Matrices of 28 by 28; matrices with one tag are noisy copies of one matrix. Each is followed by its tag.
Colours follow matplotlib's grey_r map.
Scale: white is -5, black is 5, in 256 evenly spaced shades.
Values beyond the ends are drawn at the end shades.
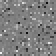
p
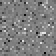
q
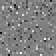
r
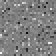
p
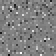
r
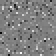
r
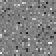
p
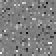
p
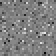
q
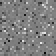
q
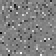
r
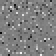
r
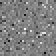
q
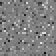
q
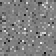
q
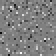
r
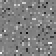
p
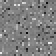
p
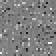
p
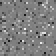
q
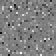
r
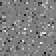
q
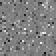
q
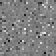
q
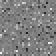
p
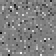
r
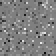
q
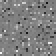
p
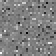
p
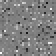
p
